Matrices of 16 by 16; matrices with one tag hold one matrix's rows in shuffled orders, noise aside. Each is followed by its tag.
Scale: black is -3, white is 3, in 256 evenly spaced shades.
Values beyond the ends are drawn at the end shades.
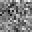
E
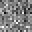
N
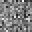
N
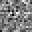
E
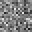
N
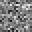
E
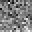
E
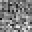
E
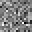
N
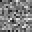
E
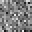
N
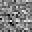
E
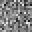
N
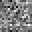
E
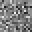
N
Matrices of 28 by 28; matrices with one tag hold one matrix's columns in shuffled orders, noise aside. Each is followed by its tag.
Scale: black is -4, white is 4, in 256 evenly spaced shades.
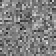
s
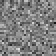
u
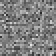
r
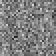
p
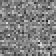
r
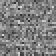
r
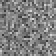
p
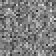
p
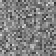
p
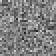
s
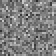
p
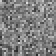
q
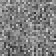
q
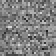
r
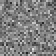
u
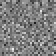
u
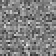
r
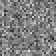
p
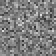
s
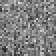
q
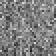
q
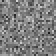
s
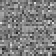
r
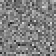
u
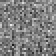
q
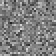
u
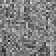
q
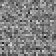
r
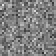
p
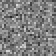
p
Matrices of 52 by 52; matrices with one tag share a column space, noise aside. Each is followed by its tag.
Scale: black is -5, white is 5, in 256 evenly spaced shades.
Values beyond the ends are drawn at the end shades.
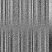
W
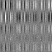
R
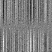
W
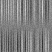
W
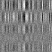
R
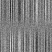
W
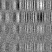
R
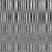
R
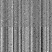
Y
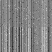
Y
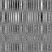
R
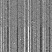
Y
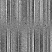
W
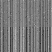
Y
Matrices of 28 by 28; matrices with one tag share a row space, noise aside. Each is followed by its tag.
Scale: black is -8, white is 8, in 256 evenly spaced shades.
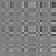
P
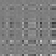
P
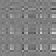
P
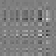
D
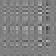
D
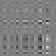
D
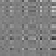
P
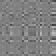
P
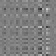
D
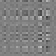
D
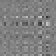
D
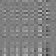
D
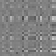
P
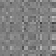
P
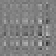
D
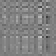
D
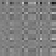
P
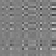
P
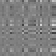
P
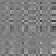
P
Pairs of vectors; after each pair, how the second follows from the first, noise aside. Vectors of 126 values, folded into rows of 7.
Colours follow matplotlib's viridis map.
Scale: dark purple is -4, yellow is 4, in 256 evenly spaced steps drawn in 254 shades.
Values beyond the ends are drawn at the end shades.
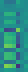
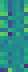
wrapped around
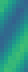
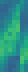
wrapped around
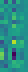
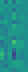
shrunk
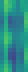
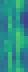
wrapped around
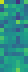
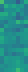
shrunk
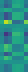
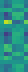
copied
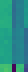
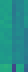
shrunk
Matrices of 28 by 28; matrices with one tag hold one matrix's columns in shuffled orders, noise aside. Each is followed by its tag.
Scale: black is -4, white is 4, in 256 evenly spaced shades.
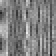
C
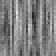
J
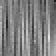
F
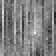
J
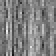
C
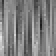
F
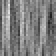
J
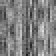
C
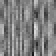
C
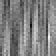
F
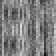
C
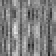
C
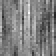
J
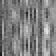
C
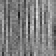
J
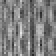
C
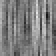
J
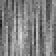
F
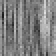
J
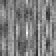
C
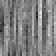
J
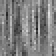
J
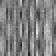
C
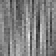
F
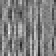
C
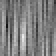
F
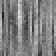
J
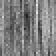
J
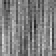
F
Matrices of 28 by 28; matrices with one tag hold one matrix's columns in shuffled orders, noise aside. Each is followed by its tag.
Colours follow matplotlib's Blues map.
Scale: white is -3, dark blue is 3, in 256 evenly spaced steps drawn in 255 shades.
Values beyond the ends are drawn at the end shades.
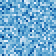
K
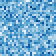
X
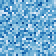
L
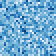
K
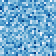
X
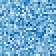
L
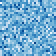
K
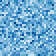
L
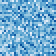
X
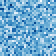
K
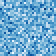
K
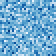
K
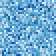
K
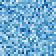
K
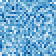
X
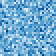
K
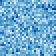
K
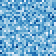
X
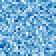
X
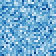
K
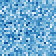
L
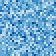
L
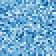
L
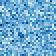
L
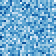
K
